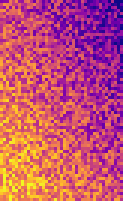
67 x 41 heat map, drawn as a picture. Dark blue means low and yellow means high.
No row or column stands out. The ninth with the lowest average is the top right. The texture is fine-grained noise. There are no regular stripes. The ninth with the highest average is the bottom left. There is an overall slope up to the bottom left. The values follow a bell shape.
